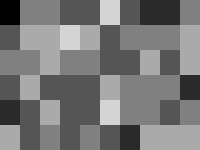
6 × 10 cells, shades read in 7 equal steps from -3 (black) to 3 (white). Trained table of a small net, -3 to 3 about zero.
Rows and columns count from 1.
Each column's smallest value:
-3 -1 -1 -1 -1 -1 -2 -2 -2 -2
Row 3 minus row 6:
-1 1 1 1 0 0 1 0 -2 0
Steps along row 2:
up same up down down up same same up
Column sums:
-6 0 2 -2 -2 2 -4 0 -3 1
